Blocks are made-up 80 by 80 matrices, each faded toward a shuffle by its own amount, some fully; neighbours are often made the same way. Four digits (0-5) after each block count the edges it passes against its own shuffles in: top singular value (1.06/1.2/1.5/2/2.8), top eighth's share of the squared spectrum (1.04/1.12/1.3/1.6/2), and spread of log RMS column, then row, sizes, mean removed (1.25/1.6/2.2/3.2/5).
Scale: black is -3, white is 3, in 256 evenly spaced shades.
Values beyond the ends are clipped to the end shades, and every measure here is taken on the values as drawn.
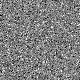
0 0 0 0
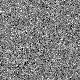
0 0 0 0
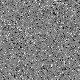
1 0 0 0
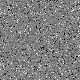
1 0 0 0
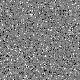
3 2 0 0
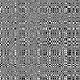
5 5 4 4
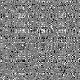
4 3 2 2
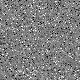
1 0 0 0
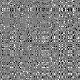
5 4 3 3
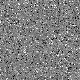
3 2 1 0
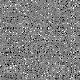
4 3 1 2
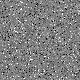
2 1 0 0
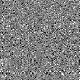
4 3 2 2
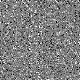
3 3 2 1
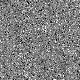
0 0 1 0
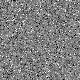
0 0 0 0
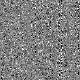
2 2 3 0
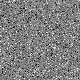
0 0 0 0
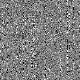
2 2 3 0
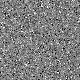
0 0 0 0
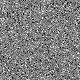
0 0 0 0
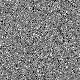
2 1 0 0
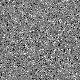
0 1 0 1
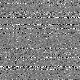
2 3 0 4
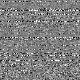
2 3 0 4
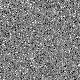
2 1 0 0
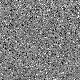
1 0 0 0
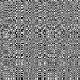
5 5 4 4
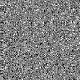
3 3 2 1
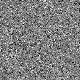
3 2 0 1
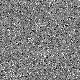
2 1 0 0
